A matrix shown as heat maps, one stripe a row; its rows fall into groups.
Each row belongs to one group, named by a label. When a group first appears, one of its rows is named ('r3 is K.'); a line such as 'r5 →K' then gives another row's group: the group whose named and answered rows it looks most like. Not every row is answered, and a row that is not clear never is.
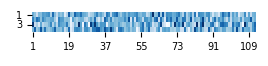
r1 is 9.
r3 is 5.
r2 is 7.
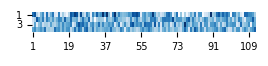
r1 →9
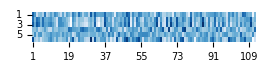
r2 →7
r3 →7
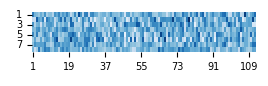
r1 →5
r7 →5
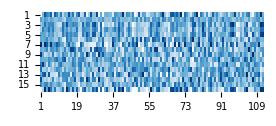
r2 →7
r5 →5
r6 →7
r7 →7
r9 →5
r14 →5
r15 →7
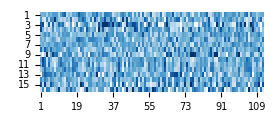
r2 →9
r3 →5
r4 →5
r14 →7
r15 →7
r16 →7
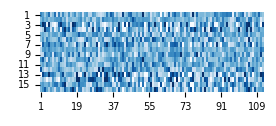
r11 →7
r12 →5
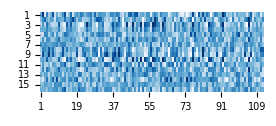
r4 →7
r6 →7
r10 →7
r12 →7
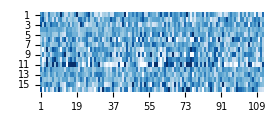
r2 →9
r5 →7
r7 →7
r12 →7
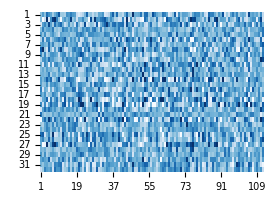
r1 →7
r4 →5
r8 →9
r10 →5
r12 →7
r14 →7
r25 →5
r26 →5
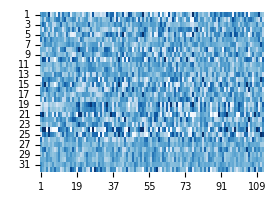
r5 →9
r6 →7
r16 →7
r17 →9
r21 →9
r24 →9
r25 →5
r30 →7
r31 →5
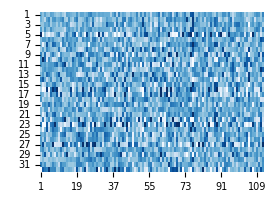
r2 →9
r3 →9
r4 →7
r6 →5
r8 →7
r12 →5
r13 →7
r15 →9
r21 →9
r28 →9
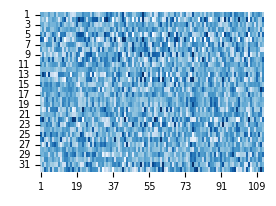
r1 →9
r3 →9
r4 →7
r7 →7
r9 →7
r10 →5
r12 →7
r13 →9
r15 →7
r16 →5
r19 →9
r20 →9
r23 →7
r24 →9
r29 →5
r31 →7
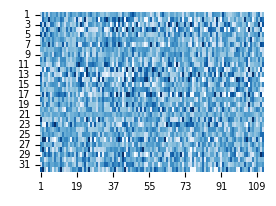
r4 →7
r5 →7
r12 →7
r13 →5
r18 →5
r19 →7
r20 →7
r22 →5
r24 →7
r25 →5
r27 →5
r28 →9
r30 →9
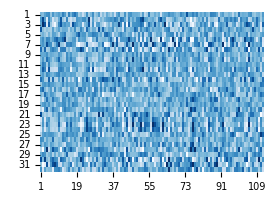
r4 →5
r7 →7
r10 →7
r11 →9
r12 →9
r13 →7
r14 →5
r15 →5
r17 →5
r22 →7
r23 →7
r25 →5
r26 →5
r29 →9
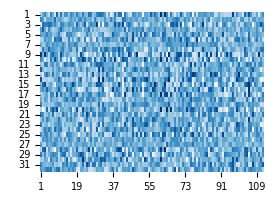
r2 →9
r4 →9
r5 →7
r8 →5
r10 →9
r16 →7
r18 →5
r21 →5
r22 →7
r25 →7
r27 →9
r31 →5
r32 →7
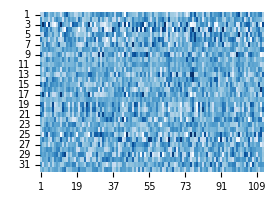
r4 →7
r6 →5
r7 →7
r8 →5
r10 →9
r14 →9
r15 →7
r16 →5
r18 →7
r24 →5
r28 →7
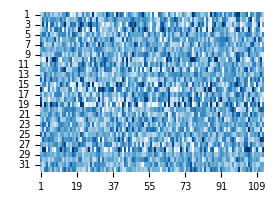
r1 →9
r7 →5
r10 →9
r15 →9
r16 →5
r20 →5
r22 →7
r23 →9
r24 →7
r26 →5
